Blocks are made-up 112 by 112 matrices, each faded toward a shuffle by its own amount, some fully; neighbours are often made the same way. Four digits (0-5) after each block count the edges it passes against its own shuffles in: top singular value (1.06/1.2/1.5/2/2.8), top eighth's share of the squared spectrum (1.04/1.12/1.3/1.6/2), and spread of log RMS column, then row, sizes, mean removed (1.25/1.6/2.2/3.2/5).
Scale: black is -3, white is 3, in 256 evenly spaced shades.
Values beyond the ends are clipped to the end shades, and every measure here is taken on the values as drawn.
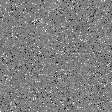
0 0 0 0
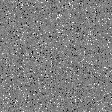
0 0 0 0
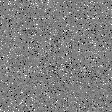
1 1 0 1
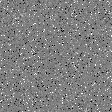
0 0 0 0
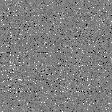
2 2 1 2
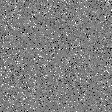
1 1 1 1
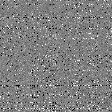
2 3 2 3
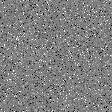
0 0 0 0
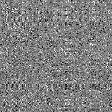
4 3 2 2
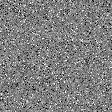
2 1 0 0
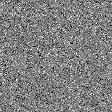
3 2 0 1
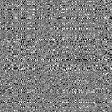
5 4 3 4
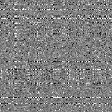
5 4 2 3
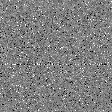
3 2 0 1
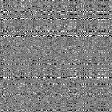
5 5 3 4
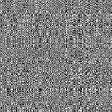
5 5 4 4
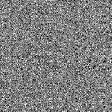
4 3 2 1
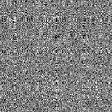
4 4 3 3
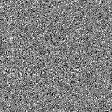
3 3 1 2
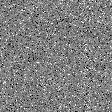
2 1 0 0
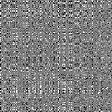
5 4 4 3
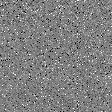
2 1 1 0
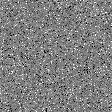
1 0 0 0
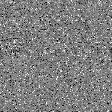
3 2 0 1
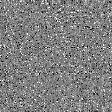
4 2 1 2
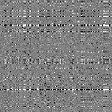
5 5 2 4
